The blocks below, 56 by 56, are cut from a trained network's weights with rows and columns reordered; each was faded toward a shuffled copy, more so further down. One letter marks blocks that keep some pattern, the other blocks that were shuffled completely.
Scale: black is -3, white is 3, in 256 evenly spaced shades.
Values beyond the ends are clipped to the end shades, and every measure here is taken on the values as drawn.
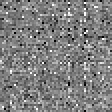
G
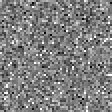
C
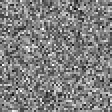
C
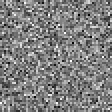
G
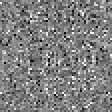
G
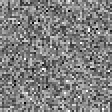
C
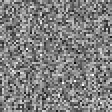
C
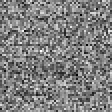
G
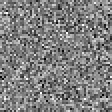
C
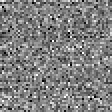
G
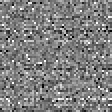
G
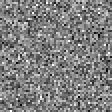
C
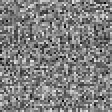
G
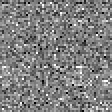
G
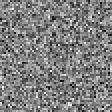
C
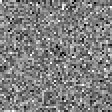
C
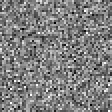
C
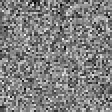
C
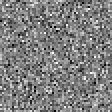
C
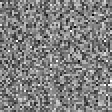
G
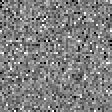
G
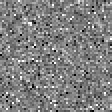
C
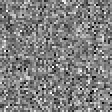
G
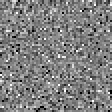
G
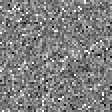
C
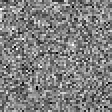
C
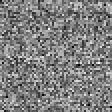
G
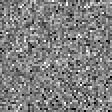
C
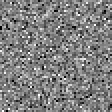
C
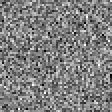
C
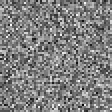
C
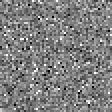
C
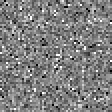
C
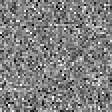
C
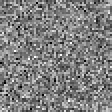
C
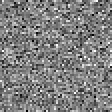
G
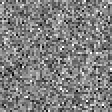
C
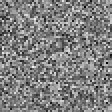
C
